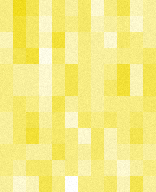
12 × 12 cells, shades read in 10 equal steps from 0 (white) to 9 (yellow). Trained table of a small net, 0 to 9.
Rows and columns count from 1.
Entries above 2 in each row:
11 10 11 11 11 11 12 11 11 12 11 10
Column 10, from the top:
7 5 6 5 8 8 5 5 5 4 2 3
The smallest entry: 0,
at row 12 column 6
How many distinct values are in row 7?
5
